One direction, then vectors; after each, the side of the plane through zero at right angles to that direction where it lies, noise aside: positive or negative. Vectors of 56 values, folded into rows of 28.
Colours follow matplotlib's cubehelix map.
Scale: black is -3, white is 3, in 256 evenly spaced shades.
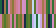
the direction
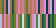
positive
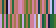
positive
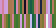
negative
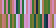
negative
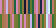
negative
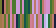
positive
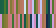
positive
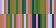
negative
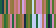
positive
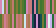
negative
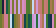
positive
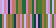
negative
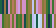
positive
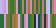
negative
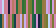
negative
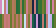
negative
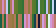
negative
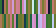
positive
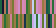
positive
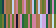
positive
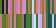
positive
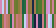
negative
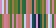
negative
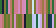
positive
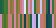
positive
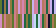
positive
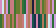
negative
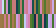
negative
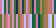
negative
